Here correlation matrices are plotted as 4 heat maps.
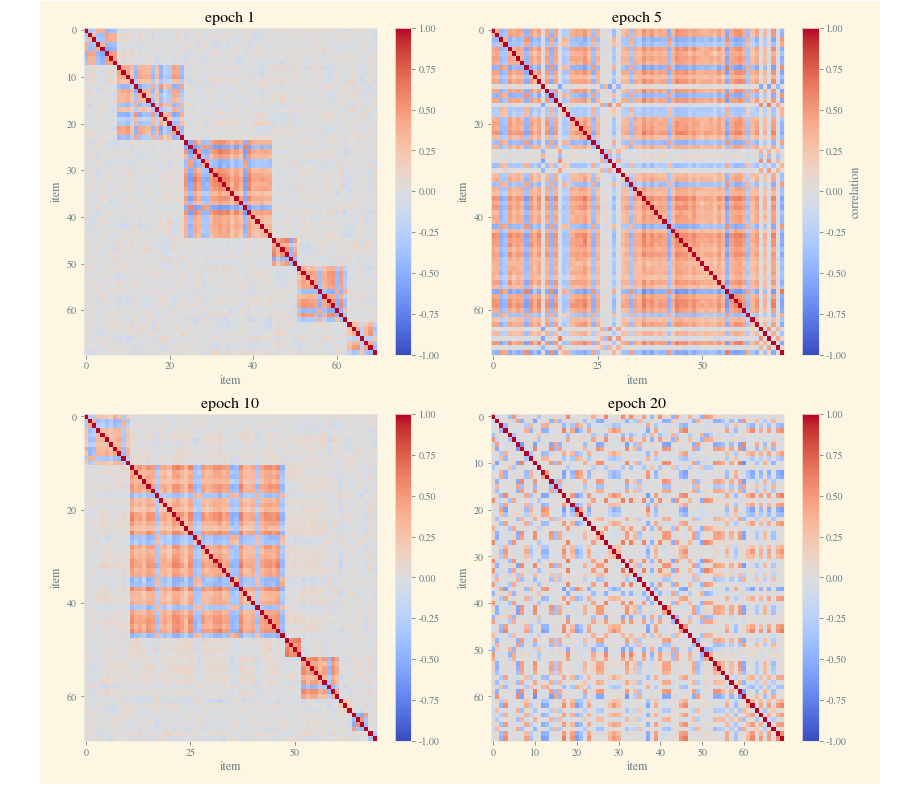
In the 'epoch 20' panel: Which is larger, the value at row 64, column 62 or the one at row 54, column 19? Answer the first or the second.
the first
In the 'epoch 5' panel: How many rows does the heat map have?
70
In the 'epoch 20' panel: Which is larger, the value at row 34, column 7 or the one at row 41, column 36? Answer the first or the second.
the first
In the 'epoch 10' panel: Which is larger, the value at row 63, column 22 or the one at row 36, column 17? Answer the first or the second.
the second
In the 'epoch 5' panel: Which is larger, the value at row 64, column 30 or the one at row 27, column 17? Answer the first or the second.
the first
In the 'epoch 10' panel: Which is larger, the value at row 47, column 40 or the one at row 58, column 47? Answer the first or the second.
the second
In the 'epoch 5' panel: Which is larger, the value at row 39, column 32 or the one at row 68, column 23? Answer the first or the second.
the first
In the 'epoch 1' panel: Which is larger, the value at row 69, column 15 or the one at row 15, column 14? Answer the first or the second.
the second
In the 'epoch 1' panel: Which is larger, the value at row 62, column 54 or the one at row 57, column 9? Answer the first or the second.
the second
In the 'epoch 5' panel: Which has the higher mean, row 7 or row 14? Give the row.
7
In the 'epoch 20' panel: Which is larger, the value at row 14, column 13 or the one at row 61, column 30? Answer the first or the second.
the second
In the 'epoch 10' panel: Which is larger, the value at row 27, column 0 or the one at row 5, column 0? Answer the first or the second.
the second
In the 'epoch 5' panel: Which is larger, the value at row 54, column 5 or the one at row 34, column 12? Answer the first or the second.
the first
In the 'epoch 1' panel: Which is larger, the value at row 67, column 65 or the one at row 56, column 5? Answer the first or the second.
the first
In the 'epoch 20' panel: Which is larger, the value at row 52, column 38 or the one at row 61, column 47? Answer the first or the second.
the second
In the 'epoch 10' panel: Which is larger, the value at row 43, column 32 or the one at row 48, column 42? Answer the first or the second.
the first
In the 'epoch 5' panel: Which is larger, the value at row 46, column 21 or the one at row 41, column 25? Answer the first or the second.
the first
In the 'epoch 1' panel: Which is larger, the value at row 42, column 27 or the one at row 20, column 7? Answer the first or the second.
the first
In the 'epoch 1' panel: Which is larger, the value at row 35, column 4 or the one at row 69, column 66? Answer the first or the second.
the second
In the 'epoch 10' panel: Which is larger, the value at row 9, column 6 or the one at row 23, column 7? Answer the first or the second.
the second
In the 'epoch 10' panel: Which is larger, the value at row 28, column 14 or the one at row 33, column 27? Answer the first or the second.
the first
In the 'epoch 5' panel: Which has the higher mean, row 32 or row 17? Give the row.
32
